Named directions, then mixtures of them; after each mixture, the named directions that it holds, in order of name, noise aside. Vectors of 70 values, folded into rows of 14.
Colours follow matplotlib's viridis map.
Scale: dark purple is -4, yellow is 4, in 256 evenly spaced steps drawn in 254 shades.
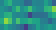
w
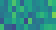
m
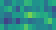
w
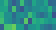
m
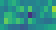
m, w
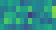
m, w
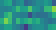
w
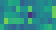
m, w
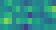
w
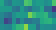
w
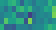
m, w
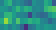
w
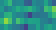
w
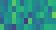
m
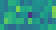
m, w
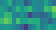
w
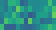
m, w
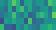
m
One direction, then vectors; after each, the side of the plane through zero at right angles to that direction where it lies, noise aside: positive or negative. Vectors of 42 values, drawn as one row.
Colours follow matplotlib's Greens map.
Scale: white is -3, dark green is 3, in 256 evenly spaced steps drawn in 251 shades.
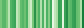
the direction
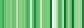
positive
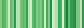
positive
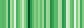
negative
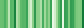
positive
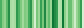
negative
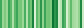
negative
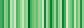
negative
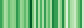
negative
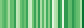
positive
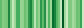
negative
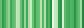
positive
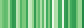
positive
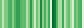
negative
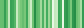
positive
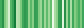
positive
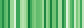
negative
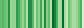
negative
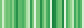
negative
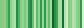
negative
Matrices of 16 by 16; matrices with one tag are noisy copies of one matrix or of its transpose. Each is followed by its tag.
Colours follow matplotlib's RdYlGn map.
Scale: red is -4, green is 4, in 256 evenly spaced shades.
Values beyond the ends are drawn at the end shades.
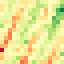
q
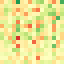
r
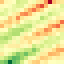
q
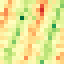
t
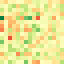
r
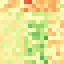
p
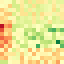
p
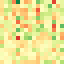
r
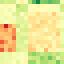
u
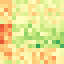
p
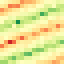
t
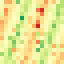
t
